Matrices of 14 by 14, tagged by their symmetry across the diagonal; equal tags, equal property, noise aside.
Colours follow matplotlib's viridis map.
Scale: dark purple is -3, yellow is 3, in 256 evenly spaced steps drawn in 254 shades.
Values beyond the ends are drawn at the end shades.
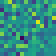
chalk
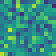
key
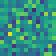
chalk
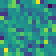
chalk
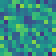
chalk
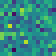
key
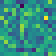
key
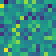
chalk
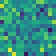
key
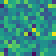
chalk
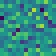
key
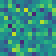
chalk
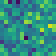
key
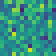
key
